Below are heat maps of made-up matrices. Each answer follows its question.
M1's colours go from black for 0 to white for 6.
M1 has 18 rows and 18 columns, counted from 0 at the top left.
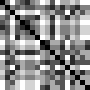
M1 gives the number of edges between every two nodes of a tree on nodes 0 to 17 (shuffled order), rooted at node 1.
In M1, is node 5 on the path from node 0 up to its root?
yes
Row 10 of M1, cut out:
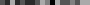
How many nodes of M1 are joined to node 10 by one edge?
4
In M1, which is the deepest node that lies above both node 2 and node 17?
12
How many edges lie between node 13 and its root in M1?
3
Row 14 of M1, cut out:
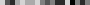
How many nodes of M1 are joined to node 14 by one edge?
4
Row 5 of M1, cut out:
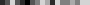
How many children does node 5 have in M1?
2
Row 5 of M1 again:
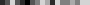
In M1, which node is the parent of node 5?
10
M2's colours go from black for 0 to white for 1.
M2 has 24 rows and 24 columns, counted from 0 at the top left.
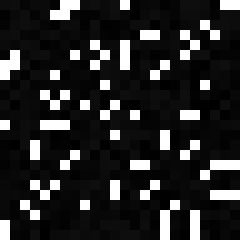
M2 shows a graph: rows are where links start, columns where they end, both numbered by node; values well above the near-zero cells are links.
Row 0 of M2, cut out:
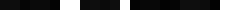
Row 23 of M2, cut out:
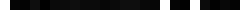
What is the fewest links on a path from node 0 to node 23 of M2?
1
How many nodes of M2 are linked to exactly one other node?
2
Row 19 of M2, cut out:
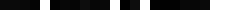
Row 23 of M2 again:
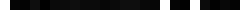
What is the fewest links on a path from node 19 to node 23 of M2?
1
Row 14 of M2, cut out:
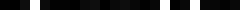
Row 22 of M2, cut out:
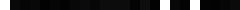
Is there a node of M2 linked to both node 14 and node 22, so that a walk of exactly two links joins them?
yes
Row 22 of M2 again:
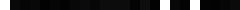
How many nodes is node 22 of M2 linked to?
3
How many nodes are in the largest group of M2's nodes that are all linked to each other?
3
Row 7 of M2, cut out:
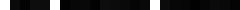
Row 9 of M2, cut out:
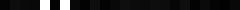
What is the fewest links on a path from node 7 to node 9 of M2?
3
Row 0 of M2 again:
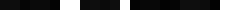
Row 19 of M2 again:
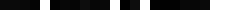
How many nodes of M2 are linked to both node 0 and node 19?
2
